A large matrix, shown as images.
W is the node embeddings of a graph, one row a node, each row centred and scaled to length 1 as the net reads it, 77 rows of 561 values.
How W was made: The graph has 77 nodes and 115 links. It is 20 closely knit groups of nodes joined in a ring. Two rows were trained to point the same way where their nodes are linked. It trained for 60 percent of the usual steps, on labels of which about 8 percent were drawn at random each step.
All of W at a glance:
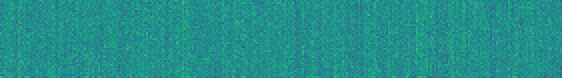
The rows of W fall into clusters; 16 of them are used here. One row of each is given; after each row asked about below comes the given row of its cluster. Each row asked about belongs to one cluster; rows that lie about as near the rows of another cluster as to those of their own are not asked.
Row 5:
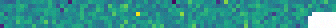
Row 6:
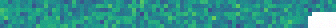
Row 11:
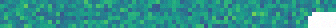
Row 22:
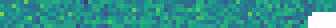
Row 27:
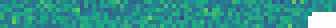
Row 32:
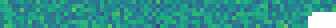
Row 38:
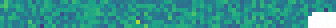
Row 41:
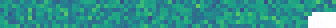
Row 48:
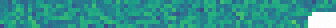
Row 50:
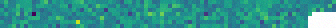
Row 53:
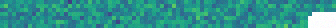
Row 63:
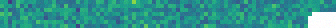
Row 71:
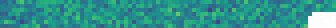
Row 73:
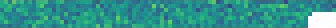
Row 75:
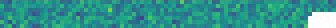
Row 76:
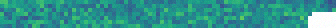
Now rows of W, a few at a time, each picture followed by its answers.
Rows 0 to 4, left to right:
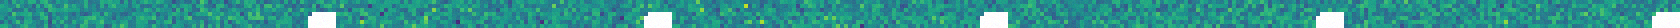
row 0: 27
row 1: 71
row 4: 50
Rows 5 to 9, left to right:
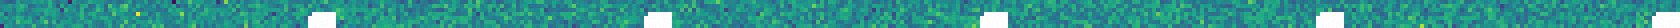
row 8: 50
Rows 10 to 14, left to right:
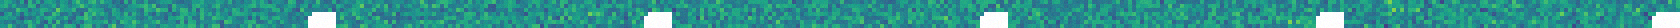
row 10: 38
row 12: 41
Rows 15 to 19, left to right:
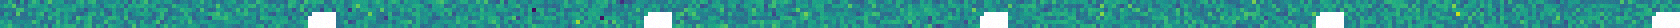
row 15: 41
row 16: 50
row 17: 11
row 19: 5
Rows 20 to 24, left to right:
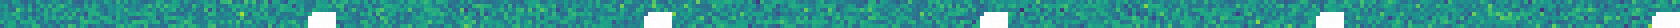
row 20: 48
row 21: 38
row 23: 53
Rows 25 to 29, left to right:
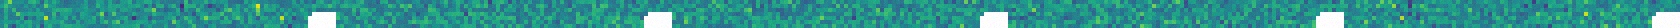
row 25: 63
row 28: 53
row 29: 75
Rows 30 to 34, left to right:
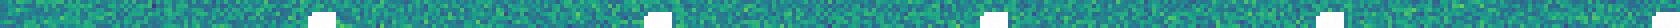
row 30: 71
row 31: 41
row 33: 32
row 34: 63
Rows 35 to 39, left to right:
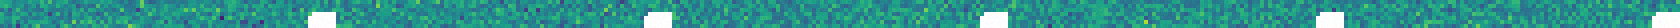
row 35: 76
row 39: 48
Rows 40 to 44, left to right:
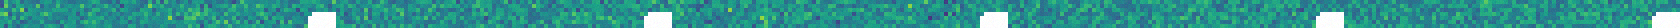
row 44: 41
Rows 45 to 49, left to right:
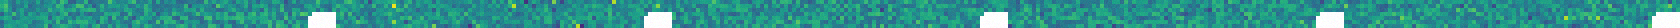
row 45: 32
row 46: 5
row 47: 27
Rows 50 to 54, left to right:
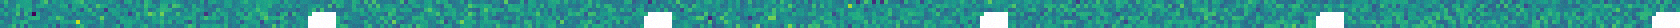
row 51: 38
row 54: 5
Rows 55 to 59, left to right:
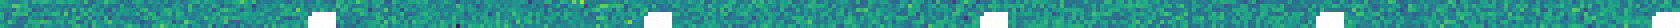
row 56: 73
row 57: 53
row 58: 63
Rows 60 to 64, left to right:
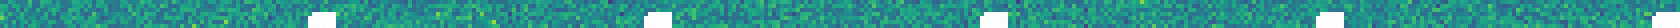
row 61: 6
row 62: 11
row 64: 22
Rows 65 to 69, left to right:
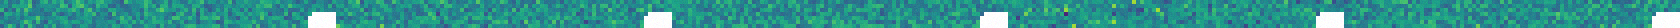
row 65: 50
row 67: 22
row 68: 76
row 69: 71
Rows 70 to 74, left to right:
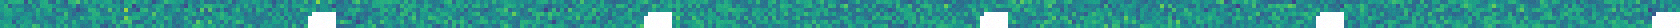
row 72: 63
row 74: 22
